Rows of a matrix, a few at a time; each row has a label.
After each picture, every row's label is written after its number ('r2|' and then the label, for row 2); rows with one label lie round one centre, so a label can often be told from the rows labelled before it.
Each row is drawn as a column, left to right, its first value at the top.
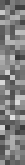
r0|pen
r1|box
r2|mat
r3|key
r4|key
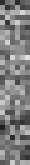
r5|box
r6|key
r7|pen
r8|box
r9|pen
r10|pen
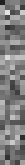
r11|box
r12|pen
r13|mat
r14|mat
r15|pen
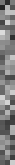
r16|key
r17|box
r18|pen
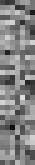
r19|box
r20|box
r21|box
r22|pen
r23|key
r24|mat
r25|mat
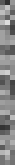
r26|box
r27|box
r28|mat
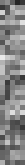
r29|pen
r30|mat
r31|box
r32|box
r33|box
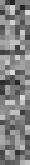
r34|mat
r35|box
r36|box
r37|mat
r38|key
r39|pen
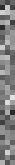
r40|pen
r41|box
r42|key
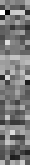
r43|pen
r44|mat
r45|pen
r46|pen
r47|pen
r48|mat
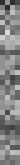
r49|box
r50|key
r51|box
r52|box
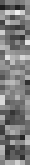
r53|key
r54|pen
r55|pen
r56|pen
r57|pen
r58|mat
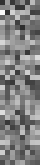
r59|box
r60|mat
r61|box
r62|key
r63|pen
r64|box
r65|mat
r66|mat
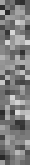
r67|pen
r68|mat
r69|key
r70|box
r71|box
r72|mat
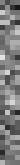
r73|pen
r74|box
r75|key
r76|key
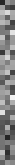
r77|box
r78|pen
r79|key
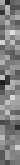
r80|mat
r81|box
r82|key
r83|key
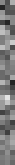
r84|key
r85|key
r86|mat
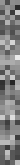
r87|mat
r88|box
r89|mat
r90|pen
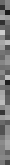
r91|key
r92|mat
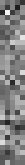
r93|mat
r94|pen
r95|mat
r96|key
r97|box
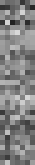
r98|key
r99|pen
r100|key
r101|key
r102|box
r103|key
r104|key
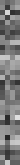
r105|mat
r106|pen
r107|mat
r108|mat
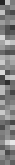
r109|box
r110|mat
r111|mat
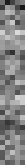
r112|key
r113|box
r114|box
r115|key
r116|key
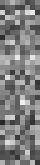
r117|pen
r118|mat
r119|mat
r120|pen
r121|key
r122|box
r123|pen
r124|mat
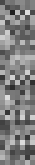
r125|box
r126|key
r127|mat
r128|pen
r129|mat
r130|pen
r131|mat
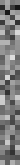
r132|key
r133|mat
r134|pen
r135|key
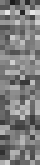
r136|pen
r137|pen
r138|box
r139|box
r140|mat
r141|box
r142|pen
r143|box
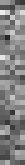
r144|pen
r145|pen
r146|key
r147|box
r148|box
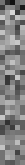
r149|key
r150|box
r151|box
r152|mat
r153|key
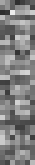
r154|mat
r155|mat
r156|pen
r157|box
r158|box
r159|box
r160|pen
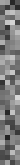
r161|mat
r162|pen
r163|box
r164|key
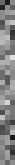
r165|key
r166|box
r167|pen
